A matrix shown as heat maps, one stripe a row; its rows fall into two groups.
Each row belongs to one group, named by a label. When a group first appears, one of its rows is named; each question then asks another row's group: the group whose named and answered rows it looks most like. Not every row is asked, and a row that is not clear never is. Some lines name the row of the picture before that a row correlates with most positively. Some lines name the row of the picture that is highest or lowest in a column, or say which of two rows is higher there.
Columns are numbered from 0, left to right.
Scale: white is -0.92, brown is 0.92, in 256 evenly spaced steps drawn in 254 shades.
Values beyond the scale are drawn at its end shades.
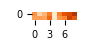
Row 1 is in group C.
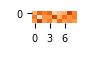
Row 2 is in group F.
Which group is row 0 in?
C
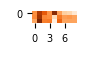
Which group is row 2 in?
F
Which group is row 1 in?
F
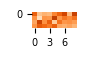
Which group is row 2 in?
F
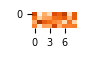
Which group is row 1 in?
C
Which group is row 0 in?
C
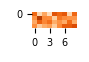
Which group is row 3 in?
C
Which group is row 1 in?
F
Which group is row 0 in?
C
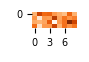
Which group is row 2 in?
C
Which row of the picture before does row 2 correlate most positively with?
3
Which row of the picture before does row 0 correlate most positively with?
2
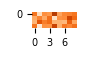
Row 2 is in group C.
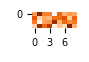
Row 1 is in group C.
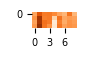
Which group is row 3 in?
F
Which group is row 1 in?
F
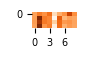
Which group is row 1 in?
F
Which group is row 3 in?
F
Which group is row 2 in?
F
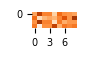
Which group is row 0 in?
F
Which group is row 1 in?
C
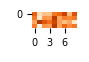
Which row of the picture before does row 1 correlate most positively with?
3
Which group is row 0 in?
C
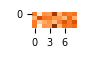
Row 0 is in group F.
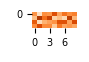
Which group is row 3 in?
F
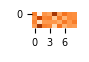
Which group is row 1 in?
F
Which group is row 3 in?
F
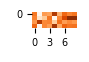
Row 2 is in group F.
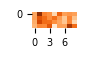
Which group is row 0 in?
F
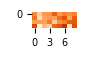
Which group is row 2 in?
C
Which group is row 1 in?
C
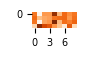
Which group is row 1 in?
C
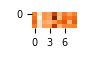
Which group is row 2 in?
C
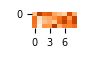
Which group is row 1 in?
C
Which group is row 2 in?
C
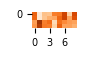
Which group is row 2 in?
F
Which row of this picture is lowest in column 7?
0
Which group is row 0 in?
C
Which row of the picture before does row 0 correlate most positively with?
1
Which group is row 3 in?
F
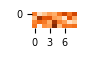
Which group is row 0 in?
C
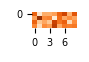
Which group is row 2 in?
C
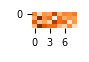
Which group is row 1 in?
F
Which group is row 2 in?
C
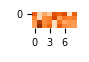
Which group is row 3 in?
F
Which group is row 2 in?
F
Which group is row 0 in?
C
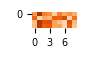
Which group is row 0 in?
F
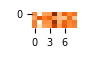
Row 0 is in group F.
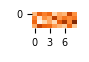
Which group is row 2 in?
C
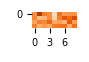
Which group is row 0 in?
F
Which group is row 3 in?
C
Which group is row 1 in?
C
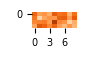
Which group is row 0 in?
C
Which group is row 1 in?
C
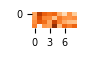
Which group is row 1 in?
F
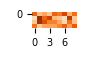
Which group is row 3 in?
C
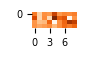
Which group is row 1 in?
C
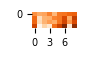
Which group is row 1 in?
C
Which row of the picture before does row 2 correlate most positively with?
3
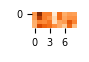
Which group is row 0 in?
F
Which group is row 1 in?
F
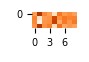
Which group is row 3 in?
F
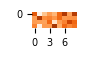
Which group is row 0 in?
C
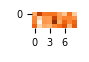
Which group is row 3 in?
C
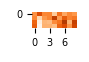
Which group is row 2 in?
C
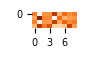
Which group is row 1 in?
F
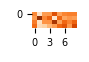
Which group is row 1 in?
F
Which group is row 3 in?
C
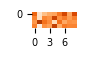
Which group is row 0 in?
C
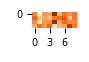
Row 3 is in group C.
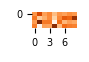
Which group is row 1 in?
C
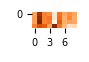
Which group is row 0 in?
F
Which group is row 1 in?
F
